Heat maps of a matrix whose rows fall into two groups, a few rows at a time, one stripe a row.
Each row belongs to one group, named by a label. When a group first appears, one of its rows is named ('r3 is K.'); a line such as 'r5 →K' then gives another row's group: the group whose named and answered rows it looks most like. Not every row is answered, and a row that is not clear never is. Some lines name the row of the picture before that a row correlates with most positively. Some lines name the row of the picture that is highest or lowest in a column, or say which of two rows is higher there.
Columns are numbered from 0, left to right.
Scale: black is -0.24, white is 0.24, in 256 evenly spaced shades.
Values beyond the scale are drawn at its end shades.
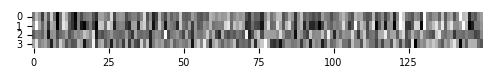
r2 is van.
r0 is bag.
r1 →bag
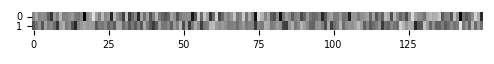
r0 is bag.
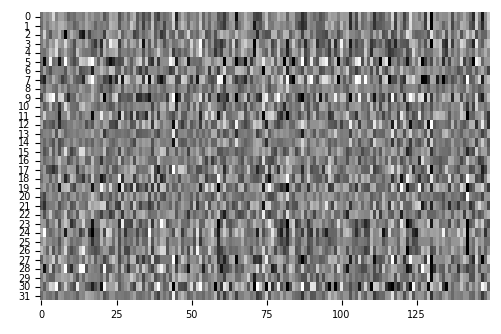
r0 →van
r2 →bag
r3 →van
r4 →van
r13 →van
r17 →van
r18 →bag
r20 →bag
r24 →bag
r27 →van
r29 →van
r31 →van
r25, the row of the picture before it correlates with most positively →0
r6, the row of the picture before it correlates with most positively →0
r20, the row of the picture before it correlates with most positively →1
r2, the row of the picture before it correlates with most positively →1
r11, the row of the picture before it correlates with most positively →0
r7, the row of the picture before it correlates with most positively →1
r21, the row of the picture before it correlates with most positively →0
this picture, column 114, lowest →24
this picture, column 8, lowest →2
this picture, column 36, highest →24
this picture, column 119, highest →17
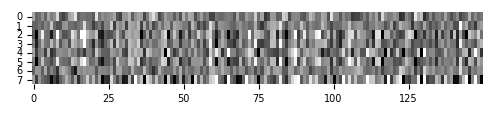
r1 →bag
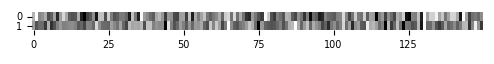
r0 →bag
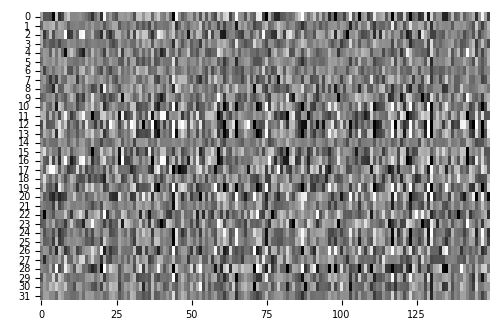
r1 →van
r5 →van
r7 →van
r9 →bag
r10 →van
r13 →van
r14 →bag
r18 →bag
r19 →van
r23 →bag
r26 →van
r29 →van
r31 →van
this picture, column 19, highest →22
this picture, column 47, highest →12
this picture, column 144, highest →20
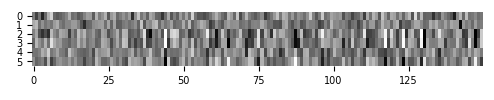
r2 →van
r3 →van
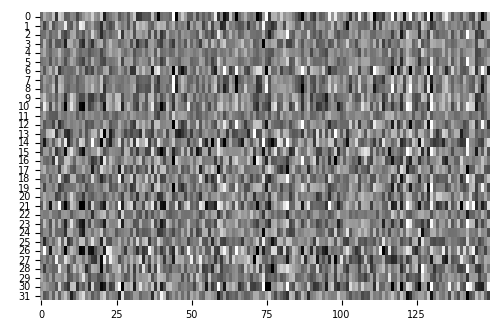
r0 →van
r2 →bag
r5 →bag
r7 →van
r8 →van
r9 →bag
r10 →bag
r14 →bag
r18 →bag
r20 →bag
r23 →bag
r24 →bag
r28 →bag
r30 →bag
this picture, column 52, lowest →15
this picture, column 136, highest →30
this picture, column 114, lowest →26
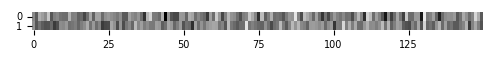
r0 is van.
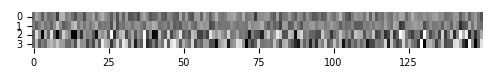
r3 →van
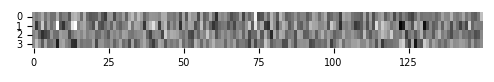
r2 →van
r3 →bag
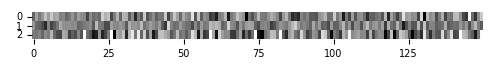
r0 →van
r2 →bag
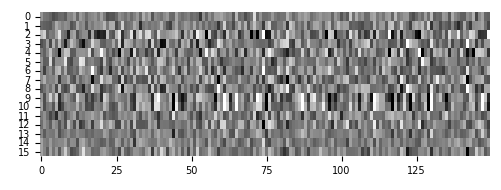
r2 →bag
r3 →bag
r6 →bag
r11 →van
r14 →bag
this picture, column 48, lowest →9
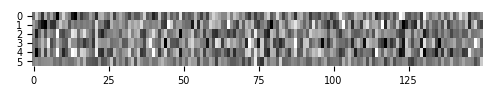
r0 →bag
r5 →bag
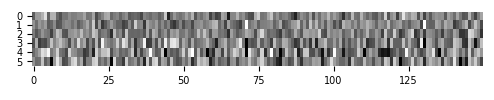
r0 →van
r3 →van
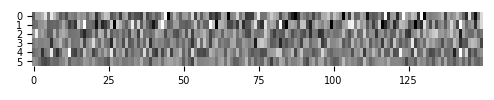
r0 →van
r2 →bag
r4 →bag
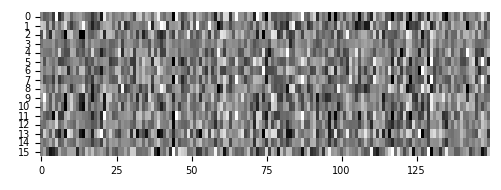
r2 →bag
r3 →bag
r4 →bag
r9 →bag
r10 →bag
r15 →van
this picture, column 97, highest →6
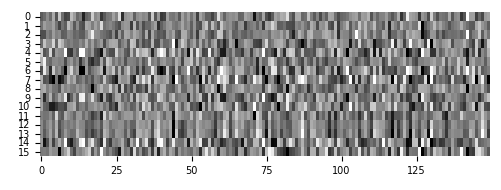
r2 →bag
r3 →van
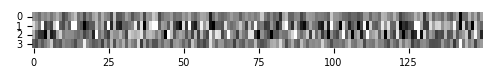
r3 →bag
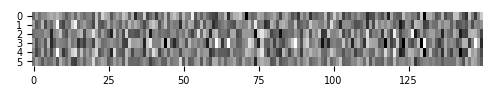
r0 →van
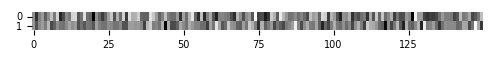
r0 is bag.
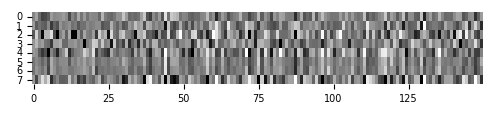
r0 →van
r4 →van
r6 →van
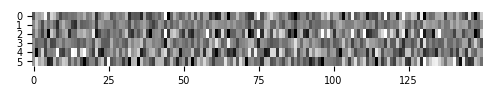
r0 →van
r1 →bag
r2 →van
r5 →bag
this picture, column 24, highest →0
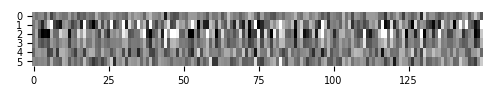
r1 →bag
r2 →van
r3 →van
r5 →bag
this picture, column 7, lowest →1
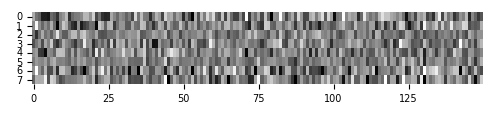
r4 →van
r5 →van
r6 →bag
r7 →van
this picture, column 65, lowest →7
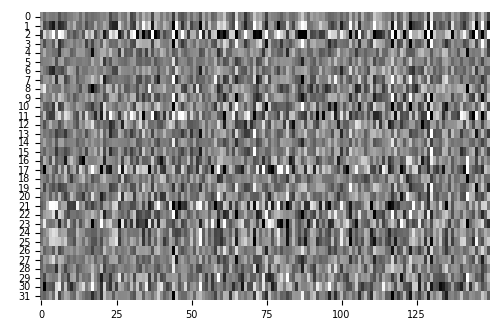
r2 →van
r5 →van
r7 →van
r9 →van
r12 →bag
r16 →bag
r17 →bag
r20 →bag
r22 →van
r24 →van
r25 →van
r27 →van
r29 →bag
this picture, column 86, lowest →2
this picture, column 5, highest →21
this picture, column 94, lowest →11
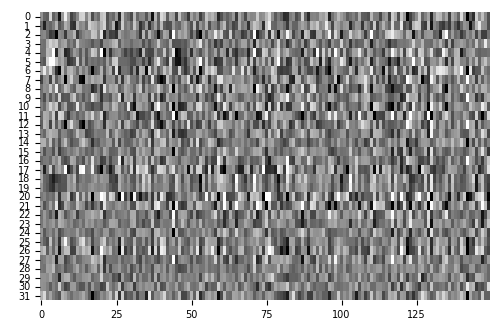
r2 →van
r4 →van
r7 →bag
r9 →bag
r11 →van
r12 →bag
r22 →van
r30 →bag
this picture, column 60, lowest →17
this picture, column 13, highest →17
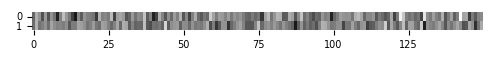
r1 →van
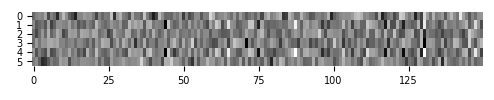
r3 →van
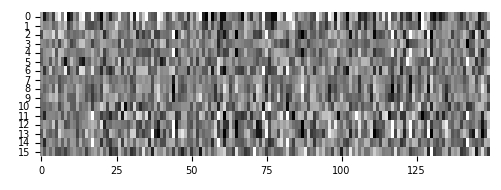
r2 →van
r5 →bag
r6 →bag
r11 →bag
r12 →van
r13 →van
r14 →bag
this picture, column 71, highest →15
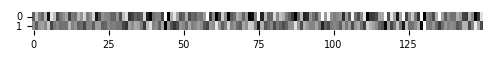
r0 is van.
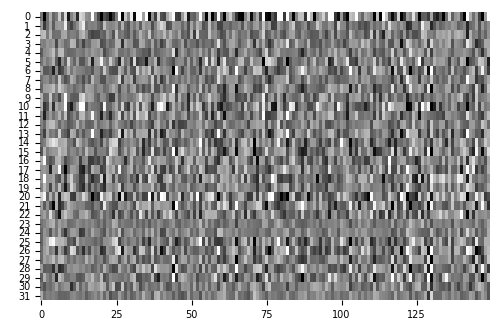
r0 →bag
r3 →bag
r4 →van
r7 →bag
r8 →van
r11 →bag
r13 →bag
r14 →van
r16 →bag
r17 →bag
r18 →bag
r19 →bag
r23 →van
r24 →bag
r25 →van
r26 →bag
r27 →van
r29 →van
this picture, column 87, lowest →29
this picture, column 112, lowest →15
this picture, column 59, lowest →20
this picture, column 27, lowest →0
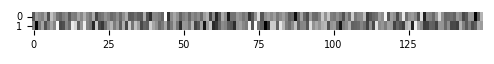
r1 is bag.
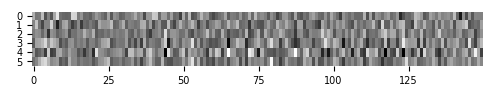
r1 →bag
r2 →van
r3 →van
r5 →van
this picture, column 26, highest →1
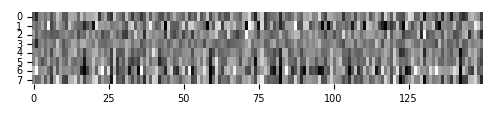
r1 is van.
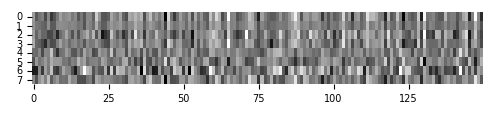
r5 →van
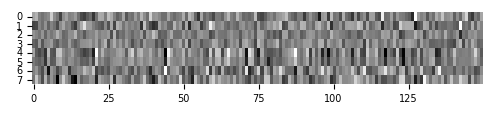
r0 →bag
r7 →bag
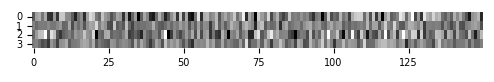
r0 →bag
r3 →van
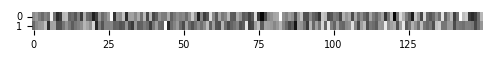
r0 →bag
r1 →van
